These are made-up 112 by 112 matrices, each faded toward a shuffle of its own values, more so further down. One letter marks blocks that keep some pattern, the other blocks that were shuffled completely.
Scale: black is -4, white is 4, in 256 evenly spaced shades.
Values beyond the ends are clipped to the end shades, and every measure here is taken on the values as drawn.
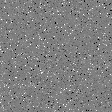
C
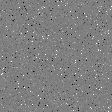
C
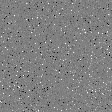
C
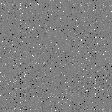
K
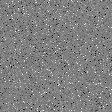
C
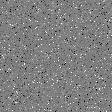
C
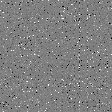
K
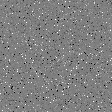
C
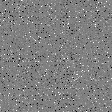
K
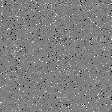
K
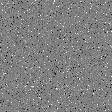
C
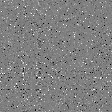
K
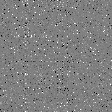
K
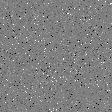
C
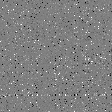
K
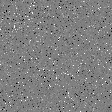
C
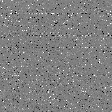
K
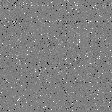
K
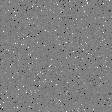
C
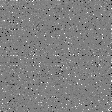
K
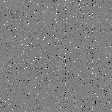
K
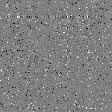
K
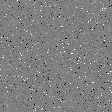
C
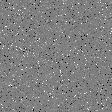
C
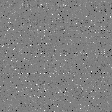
K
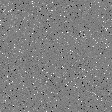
C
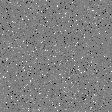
C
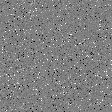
C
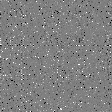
K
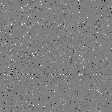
K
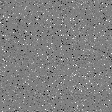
K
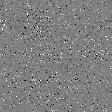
K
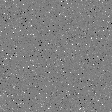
C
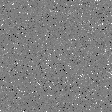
C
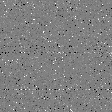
K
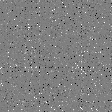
K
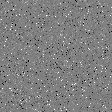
C
